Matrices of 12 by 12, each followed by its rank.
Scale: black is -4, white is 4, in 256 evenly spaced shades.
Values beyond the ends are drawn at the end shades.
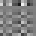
one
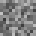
full rank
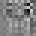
two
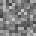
full rank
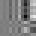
one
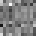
two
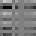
one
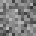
full rank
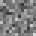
full rank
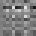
two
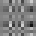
one
